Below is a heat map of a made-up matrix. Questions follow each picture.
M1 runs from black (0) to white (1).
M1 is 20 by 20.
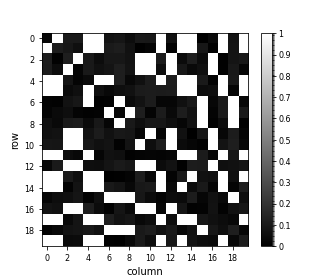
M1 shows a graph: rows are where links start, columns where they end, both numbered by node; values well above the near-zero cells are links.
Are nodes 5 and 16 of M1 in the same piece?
no
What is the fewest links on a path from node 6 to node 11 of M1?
2
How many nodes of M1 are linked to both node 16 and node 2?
4
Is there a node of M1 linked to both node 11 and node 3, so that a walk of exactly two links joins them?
no
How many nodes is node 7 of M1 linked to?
4
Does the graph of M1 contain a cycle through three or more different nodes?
yes
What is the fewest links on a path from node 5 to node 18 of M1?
3
